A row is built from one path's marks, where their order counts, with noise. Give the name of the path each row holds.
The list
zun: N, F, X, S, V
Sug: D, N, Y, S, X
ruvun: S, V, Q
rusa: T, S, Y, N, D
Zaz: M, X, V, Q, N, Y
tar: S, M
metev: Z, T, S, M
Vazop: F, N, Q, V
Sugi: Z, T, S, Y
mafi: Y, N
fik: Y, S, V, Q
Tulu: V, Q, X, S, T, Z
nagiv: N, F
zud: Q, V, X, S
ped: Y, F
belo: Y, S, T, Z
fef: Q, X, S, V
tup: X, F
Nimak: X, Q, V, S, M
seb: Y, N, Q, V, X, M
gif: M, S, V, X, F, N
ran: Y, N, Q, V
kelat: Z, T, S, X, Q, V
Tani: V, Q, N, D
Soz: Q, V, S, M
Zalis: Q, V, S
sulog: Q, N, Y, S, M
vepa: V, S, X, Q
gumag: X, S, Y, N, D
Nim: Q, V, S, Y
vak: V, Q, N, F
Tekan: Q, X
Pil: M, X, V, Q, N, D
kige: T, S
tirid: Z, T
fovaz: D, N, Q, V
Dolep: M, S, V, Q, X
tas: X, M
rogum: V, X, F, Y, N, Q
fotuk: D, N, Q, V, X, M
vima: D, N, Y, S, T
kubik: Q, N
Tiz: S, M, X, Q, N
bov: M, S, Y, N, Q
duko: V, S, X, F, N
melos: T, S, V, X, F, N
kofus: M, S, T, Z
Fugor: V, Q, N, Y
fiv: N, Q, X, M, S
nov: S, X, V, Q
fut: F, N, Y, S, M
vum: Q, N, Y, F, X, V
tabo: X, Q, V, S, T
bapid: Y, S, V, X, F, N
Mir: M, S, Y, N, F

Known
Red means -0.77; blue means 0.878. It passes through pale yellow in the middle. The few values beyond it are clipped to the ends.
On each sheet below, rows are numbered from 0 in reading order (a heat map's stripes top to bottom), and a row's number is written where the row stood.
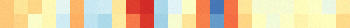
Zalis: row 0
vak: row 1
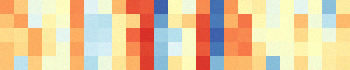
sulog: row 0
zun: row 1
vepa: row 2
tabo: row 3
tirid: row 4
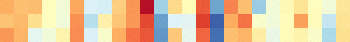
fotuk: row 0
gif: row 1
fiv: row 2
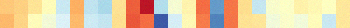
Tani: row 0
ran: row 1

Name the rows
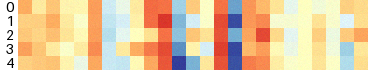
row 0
Tekan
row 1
nov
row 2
tup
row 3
Tiz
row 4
bapid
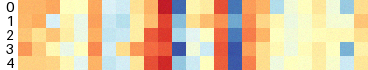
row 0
Sug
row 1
Vazop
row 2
zud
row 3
bov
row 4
ruvun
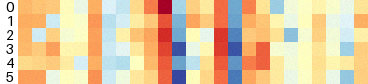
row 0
fovaz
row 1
nagiv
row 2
metev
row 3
gumag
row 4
rogum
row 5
fut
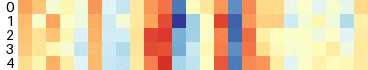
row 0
vum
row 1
belo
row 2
Nim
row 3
Fugor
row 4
Tulu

